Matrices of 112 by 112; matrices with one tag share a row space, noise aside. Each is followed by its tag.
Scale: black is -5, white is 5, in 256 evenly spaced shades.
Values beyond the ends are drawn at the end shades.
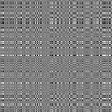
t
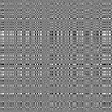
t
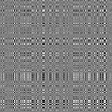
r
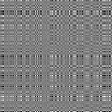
t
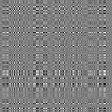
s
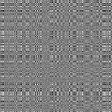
t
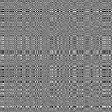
t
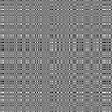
t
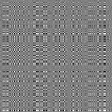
s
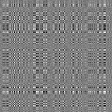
s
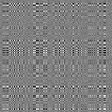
s
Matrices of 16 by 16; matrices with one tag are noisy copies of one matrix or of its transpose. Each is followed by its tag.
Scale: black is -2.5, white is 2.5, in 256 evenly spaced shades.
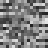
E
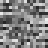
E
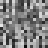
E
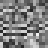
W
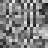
W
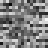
E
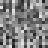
E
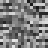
E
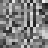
W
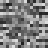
E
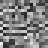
W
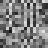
W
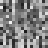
E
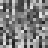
E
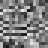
W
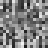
E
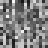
E
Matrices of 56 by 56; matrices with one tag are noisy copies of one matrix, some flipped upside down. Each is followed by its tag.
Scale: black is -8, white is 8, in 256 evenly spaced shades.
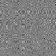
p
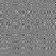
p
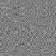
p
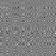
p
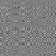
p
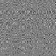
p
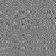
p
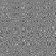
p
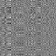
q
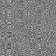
q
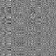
q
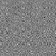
p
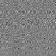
p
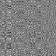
q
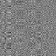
q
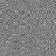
p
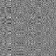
q
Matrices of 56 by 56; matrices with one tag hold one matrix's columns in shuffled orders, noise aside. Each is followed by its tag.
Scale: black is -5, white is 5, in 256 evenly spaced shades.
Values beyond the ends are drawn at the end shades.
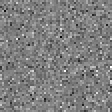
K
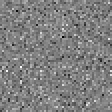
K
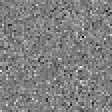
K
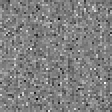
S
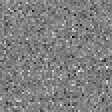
K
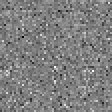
K
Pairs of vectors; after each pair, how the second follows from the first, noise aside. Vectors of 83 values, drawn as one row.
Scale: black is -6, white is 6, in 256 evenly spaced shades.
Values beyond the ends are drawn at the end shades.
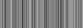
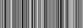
scaled up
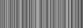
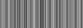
shuffled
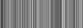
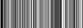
scaled up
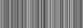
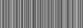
shuffled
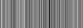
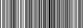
scaled up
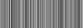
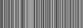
shuffled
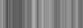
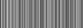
shuffled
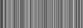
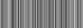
shuffled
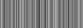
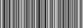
scaled up
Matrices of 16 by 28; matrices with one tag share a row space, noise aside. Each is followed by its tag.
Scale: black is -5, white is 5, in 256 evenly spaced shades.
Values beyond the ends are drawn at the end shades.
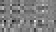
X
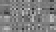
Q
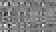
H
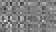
H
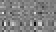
X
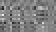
X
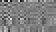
H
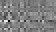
H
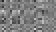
X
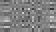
Q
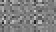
X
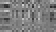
Q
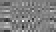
Q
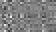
H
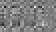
X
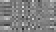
Q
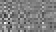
H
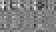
X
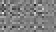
X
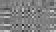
Q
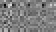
H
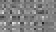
X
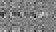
X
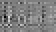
H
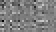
X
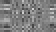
Q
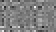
X
